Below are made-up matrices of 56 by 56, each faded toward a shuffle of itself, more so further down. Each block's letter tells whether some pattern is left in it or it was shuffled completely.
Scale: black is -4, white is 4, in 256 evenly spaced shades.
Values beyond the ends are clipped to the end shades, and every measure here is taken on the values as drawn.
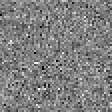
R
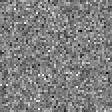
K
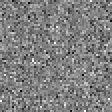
K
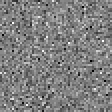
R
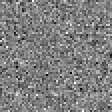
R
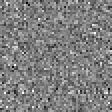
R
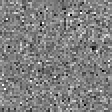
R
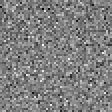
K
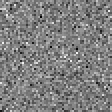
K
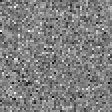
K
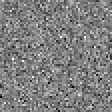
K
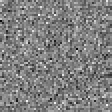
R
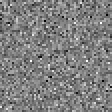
K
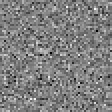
R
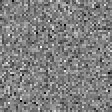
K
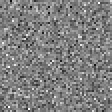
K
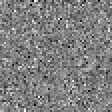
R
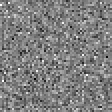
R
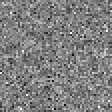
K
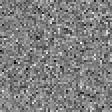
K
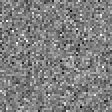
R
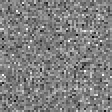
R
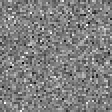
R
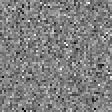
K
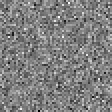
K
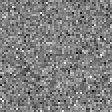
K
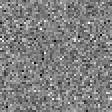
R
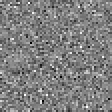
R
